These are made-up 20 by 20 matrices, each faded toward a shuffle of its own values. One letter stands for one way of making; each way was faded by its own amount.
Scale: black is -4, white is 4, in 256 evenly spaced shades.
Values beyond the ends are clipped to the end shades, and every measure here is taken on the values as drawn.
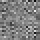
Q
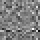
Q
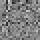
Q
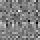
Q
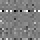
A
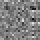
Q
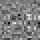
Q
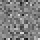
Q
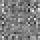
Q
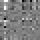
A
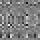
A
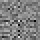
Q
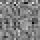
Q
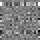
A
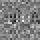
Q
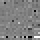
A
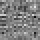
Q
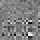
A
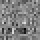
Q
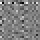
A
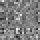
Q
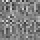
Q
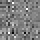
Q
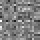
Q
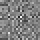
Q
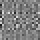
A
